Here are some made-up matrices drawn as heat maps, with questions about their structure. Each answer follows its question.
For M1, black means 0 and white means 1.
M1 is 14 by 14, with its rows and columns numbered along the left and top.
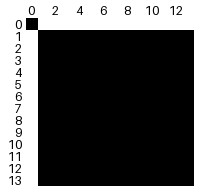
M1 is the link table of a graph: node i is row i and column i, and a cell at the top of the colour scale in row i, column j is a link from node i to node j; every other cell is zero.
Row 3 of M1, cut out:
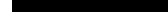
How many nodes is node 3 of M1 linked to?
1
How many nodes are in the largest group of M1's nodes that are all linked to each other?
2
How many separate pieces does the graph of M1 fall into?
1
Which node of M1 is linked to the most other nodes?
node 0
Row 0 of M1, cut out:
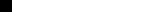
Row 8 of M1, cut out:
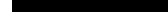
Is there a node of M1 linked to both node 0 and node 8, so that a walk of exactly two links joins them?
no
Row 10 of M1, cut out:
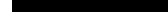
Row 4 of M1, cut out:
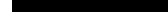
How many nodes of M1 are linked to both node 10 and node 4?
1
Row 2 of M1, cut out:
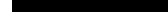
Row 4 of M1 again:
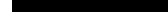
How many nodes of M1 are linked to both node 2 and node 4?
1
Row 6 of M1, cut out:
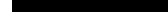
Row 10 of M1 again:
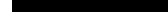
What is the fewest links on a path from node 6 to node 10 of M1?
2
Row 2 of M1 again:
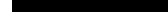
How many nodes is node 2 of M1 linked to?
1
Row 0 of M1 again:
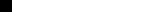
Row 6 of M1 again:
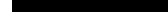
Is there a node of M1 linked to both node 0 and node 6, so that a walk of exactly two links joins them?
no
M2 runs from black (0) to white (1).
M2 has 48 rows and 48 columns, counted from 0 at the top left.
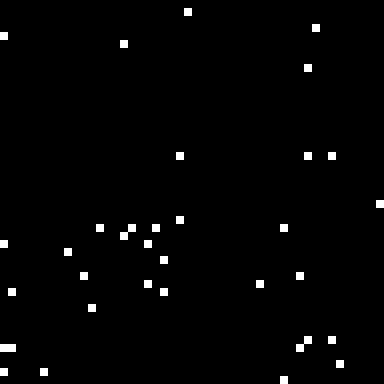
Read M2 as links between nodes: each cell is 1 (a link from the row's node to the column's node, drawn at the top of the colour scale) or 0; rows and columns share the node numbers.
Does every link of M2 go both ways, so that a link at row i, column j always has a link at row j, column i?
no
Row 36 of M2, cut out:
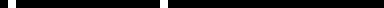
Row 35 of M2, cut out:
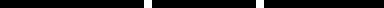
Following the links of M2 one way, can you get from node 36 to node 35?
no
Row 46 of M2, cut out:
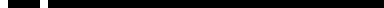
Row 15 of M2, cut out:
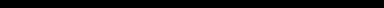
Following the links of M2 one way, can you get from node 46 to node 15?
yes
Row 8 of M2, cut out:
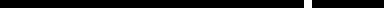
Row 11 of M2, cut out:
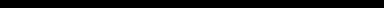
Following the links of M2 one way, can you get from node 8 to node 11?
yes
